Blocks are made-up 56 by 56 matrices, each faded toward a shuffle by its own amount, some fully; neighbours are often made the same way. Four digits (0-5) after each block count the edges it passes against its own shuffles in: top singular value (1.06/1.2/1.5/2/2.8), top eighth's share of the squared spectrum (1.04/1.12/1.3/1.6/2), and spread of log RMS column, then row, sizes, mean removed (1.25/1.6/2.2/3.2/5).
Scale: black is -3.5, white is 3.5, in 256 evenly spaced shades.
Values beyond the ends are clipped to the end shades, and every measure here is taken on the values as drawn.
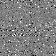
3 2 0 2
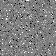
0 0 0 0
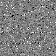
1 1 0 1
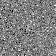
0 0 0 0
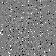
2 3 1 0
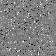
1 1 0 0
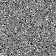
0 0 0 0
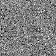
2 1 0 0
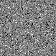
0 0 0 0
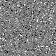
1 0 0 0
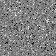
2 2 0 0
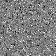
0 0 0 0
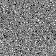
0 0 0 1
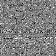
1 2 0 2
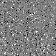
2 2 1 1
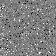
2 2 0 0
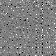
3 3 1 1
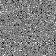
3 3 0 1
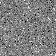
1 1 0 0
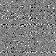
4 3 1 2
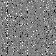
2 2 2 0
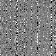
2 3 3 0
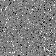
1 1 1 0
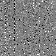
2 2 2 0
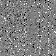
2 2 2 0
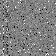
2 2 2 0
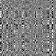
4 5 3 3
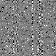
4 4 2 1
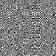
4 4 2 2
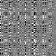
4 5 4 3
